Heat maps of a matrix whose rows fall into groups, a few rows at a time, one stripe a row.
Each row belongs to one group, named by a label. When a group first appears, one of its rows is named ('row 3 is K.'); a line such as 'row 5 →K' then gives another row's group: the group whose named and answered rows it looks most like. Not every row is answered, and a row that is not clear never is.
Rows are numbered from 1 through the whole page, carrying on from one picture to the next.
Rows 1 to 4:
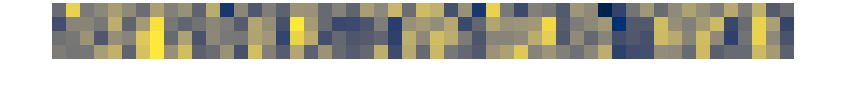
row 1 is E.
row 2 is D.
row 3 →D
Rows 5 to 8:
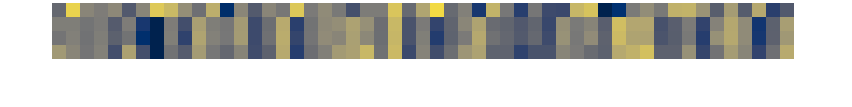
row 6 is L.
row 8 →L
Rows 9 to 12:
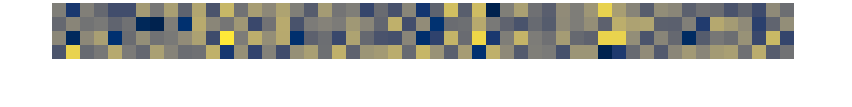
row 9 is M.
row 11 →M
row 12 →E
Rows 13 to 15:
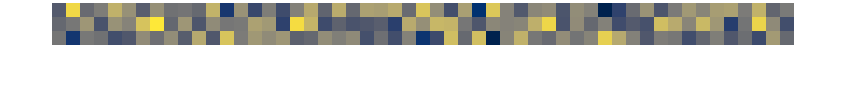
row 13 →E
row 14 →D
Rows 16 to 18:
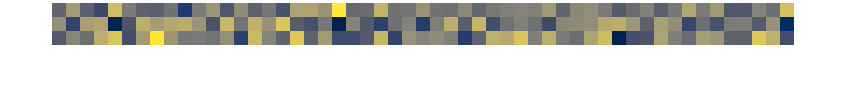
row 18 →D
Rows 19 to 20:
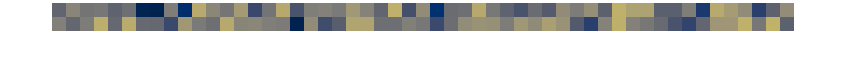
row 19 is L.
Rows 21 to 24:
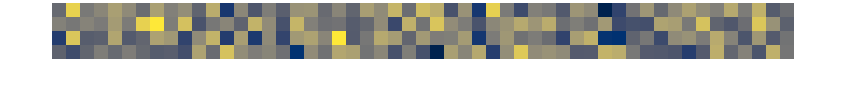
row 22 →D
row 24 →M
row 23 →E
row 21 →E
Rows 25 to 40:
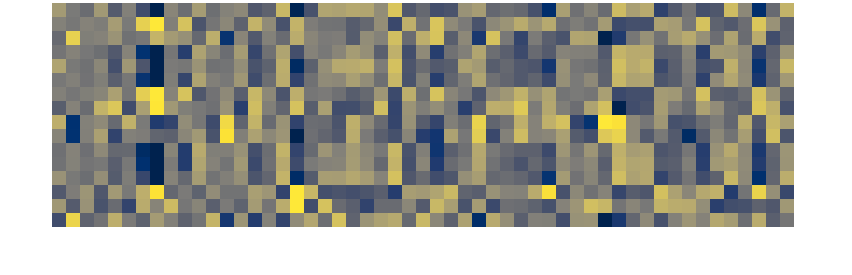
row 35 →L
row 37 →L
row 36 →L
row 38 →D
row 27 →E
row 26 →D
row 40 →E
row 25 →L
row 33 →M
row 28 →L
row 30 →L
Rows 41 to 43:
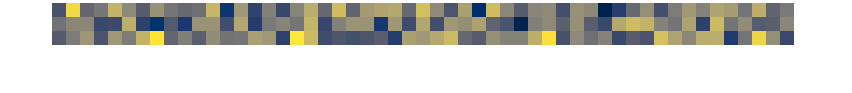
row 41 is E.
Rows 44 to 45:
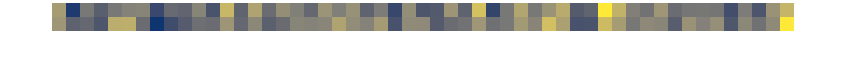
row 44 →M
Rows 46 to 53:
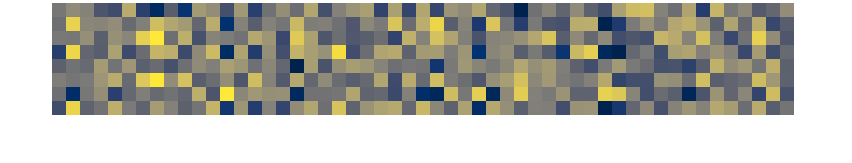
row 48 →D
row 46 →L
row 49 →E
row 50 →M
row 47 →E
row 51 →D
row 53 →E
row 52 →M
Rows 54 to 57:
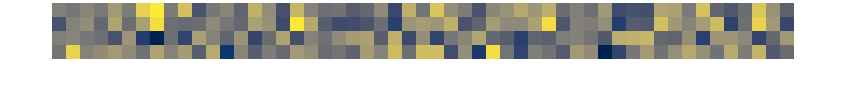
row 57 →E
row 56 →L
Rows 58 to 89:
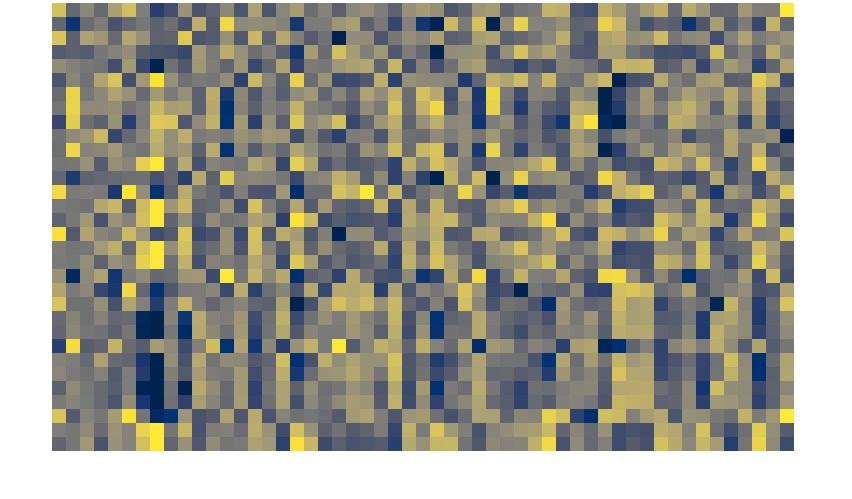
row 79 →L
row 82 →E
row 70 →M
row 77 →M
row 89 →D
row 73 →D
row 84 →L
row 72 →D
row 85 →L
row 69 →D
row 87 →M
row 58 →M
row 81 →L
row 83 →L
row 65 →E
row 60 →M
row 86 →L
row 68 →E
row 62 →L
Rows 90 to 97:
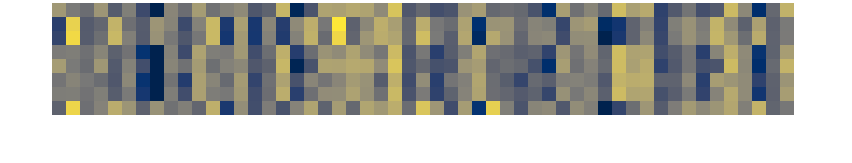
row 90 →L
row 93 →L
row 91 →E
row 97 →E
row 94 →L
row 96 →L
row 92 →E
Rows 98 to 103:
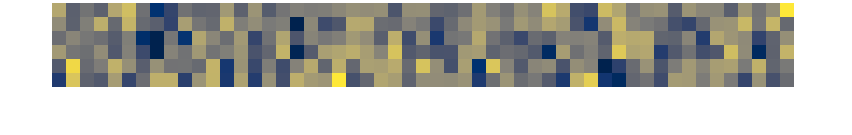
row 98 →M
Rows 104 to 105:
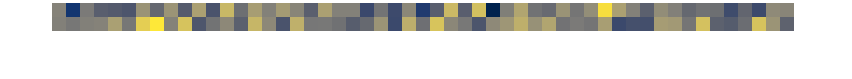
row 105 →D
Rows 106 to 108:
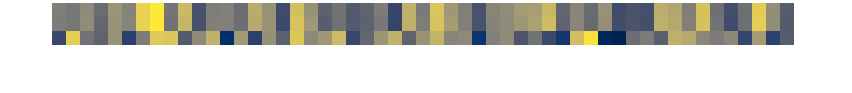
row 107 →D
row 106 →D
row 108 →E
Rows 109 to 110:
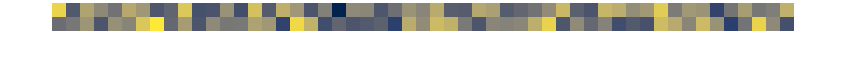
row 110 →D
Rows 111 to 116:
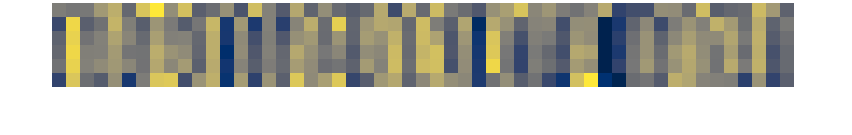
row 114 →E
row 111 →D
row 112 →E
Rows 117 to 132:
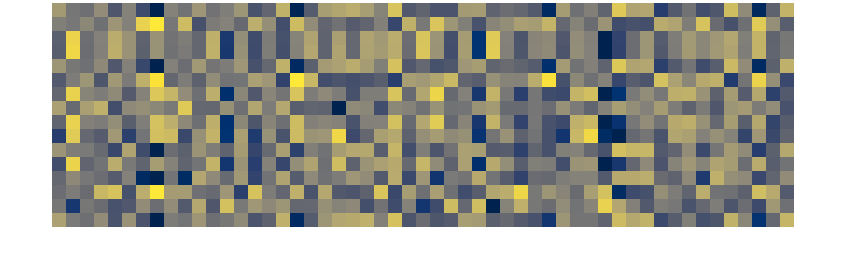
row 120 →E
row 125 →E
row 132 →L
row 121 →L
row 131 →M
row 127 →L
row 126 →E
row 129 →L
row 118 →D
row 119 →E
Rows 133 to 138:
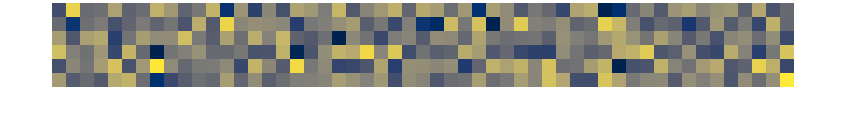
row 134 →M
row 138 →M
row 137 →D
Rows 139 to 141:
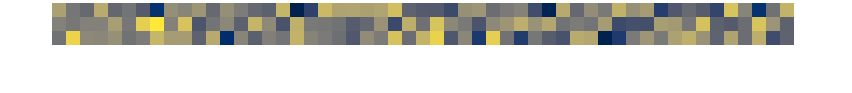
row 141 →E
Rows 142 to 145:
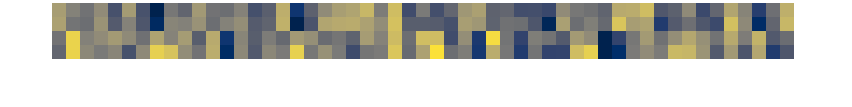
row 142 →L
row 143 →L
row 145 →E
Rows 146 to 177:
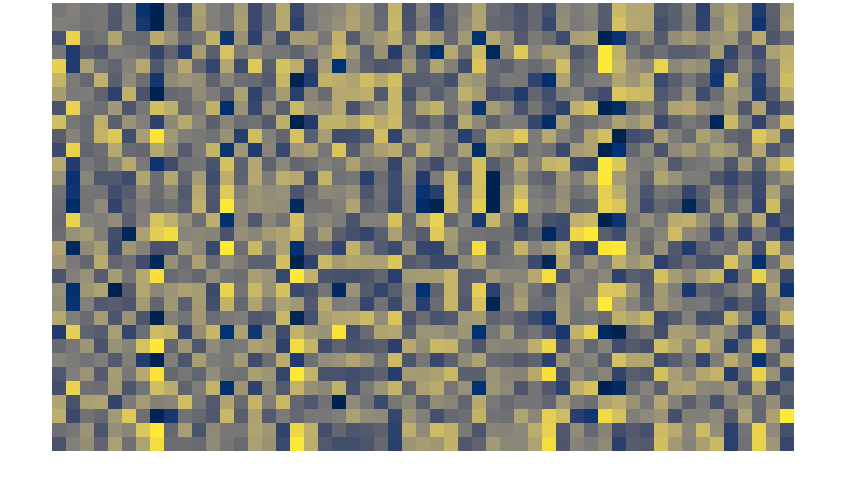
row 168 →L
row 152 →L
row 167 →M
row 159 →M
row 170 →D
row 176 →D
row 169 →E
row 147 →L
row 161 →E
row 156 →E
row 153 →E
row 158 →M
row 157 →M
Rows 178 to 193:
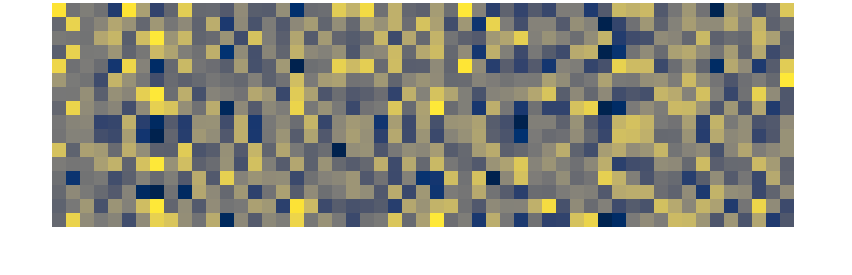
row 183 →M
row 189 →D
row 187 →L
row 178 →L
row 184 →D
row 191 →L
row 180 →D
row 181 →E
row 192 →D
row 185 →E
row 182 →L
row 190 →M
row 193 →E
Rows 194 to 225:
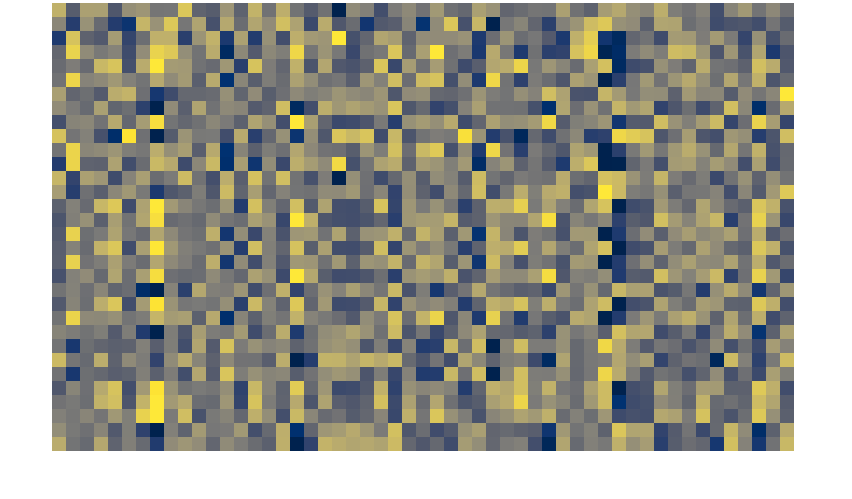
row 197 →E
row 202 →D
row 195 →M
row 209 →D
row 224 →L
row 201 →L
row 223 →D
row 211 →D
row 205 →E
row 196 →E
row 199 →E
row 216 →E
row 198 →D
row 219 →L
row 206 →M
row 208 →D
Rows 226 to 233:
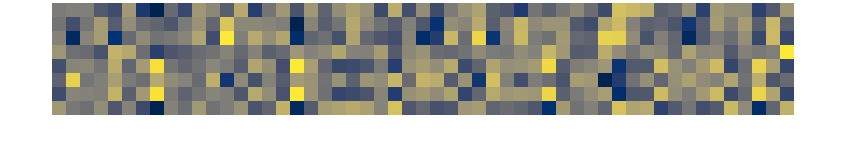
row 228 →M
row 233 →L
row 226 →L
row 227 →M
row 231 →E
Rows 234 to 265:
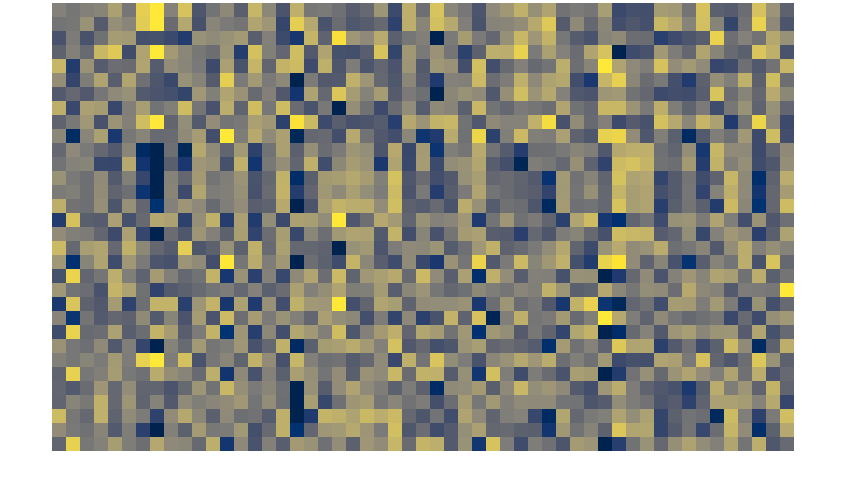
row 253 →E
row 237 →D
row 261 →M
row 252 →M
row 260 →E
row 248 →L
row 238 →M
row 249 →E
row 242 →D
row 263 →L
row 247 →L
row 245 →L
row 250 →L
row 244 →L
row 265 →E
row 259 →D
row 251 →M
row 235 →D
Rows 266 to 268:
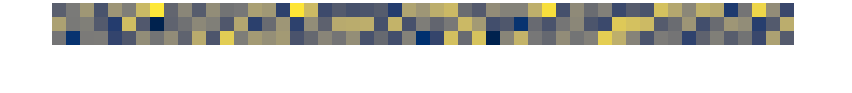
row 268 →M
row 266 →D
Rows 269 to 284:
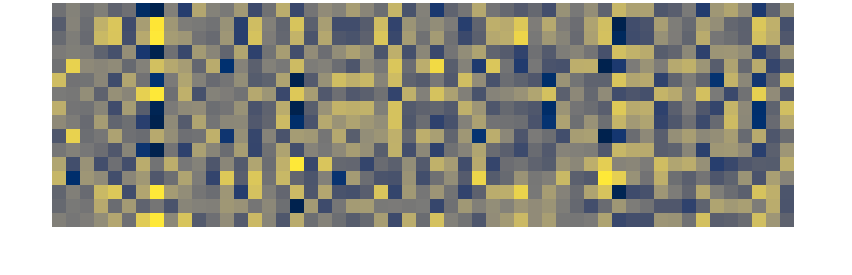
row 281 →M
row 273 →E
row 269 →L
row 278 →E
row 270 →D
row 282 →D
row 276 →L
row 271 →D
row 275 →D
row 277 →L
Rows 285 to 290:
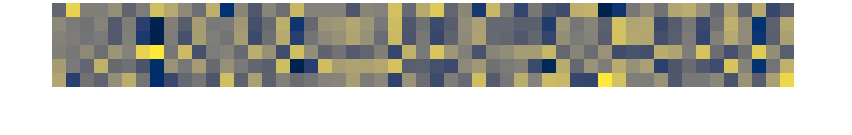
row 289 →L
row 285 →E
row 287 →L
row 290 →M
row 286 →L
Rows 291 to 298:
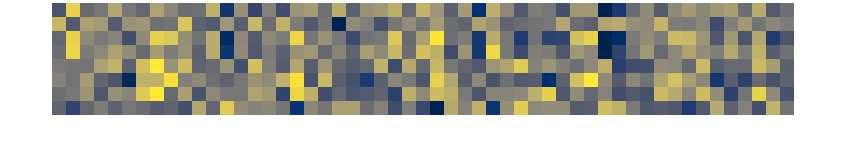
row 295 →D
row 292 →M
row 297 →D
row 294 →E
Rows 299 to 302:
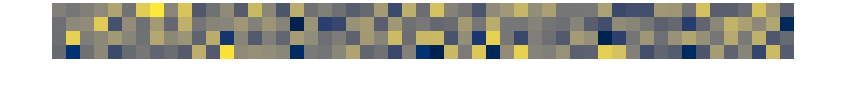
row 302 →M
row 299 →D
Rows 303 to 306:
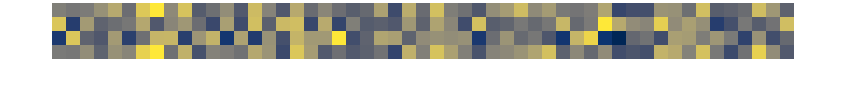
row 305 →E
